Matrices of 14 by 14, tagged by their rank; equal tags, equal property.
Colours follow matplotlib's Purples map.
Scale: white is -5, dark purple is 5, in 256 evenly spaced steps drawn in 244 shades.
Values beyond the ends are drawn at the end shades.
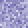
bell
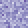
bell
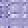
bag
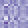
bag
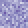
bell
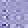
bag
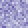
bell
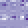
bag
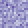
bell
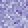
bell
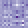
bag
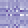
bag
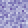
bell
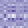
bag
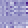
bag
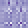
bag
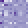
bag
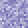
bell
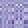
bag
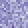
bell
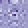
bag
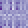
bag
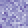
bell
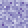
bell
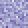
bell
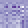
bag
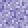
bell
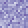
bell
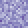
bell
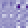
bag
